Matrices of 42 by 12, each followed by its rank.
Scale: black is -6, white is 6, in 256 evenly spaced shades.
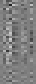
two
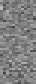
full rank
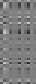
one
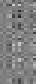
two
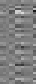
two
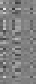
two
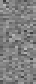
full rank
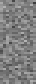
full rank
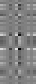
one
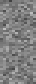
full rank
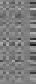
two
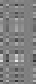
one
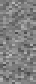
full rank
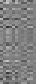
two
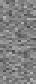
full rank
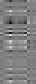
one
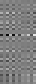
one
